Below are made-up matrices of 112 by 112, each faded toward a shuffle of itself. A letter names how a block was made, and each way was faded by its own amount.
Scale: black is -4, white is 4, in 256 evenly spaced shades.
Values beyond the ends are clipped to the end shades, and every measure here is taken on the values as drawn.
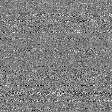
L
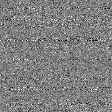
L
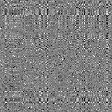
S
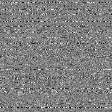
L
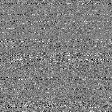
L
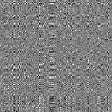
S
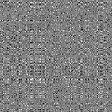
S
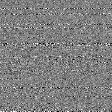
L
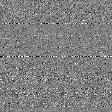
L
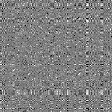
S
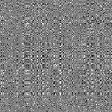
S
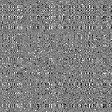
S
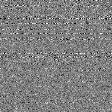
L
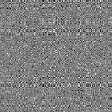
S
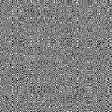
S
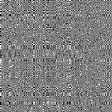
S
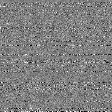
L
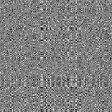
S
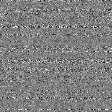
L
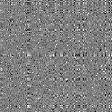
S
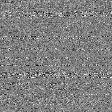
L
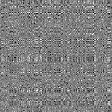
S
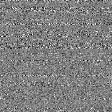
L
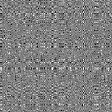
S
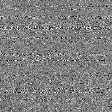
L
